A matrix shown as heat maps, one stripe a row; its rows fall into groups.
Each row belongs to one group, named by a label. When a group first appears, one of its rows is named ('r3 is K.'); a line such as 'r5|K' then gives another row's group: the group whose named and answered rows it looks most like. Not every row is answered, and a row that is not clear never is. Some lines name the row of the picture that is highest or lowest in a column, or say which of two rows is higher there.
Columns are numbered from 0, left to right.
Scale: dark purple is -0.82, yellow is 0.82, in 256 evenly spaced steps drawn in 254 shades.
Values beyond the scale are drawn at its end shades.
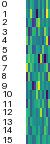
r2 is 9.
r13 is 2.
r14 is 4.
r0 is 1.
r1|1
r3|4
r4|2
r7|2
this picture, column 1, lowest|3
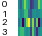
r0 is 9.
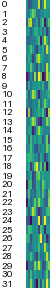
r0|4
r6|9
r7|1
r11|4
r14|9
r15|2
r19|9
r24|4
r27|4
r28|1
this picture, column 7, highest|26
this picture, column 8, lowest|8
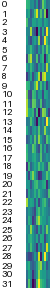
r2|4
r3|1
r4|4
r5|1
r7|1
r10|4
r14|4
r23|9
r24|9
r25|1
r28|4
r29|9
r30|9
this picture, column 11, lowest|12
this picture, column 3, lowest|31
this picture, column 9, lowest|6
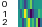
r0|9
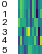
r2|2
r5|9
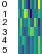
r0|1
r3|9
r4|1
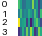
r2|2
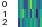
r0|9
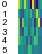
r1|4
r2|2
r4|2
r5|9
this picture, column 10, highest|2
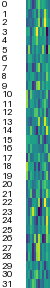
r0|9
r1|4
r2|4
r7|9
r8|1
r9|9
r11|2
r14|1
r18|2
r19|2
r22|4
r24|1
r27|9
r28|9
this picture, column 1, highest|5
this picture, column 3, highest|23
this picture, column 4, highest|26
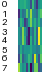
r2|9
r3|1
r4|1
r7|2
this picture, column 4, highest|1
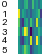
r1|2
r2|4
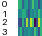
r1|1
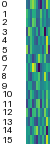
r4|1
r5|2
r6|9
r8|4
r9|9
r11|9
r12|4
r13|1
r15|1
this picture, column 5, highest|14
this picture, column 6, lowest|7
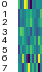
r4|1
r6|1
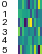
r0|1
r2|9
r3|2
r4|9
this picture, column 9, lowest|1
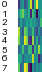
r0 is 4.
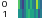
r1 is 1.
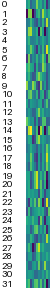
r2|1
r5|1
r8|9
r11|2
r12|9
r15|9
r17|1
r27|9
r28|9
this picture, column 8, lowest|22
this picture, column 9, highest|29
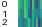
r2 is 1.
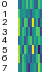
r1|2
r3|2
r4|9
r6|2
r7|1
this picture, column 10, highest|7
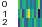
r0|2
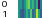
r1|4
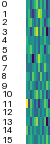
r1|9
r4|2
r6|9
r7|4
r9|1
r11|2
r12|1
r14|2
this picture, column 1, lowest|11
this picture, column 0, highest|11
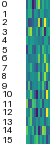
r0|9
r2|4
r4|2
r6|4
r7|1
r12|1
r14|2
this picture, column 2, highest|3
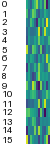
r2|1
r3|4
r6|1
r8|9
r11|4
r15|2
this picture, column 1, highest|12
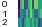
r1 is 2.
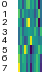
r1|2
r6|2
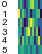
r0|9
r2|9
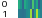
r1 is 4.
